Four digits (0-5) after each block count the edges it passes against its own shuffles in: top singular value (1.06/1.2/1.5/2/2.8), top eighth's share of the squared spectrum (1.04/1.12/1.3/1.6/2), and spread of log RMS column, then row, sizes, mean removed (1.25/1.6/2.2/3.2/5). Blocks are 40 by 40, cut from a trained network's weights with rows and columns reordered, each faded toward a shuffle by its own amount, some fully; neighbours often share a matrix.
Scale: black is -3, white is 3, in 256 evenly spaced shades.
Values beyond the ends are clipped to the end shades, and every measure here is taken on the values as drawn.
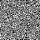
3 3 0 2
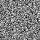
2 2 0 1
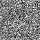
0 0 0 0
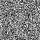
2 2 0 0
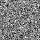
0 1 0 0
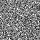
0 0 0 0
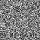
3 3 0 0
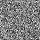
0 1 0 0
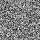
0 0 0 0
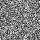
2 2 0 0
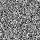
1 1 0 0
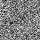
0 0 0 0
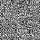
3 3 1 0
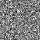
2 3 1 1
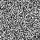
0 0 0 0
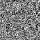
3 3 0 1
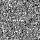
0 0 0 0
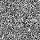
1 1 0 1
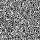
2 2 1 0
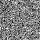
1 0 0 0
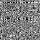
3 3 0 2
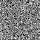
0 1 0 1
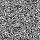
1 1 0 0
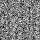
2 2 0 0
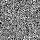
1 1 0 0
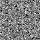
1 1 0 0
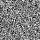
1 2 0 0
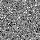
1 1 0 0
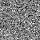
1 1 0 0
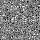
1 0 0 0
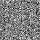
2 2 0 1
